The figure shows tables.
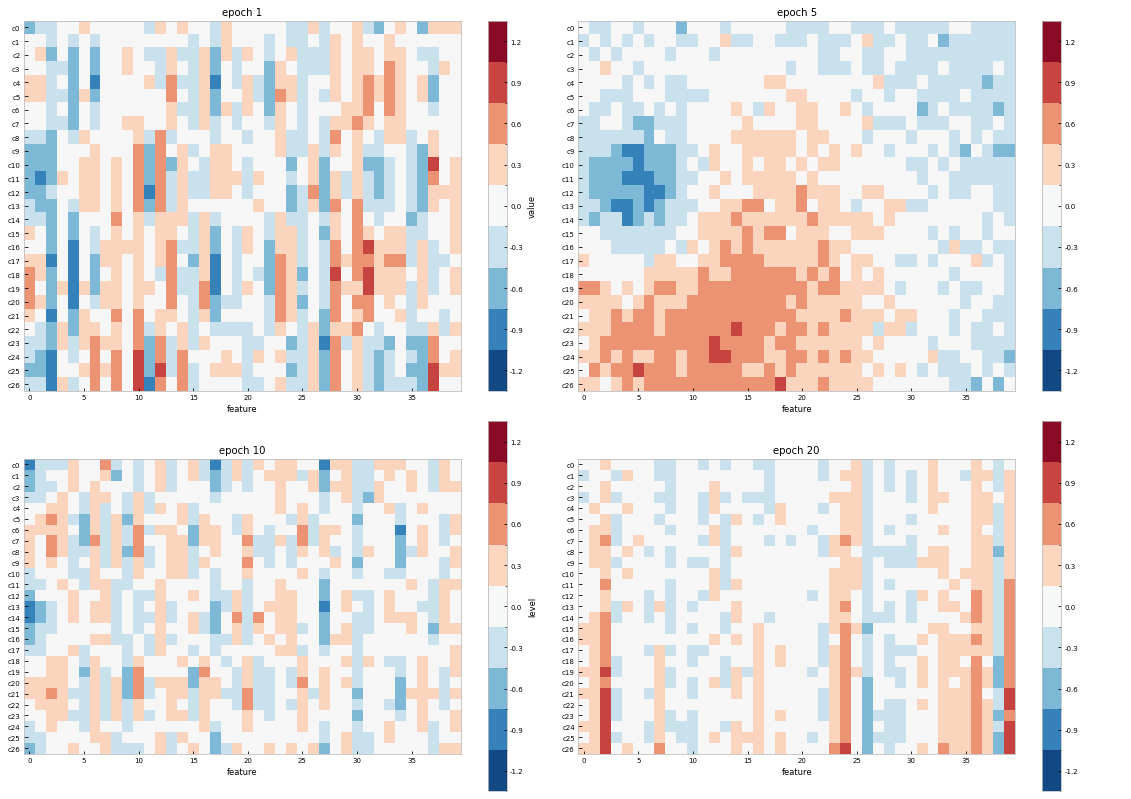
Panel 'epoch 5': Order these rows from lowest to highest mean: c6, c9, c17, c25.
c9, c6, c17, c25
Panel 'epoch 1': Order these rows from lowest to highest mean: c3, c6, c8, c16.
c3, c8, c6, c16
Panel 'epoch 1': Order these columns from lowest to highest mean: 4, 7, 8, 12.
4, 7, 8, 12
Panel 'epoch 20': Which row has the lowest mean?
c0
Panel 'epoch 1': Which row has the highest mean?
c19
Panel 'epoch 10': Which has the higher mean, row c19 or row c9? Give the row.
c9
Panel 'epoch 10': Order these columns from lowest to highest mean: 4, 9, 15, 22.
9, 15, 22, 4
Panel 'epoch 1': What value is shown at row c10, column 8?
0.3
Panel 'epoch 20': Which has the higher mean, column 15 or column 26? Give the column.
15
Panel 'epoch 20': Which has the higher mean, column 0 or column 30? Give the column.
0
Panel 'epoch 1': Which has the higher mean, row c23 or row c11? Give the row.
c11
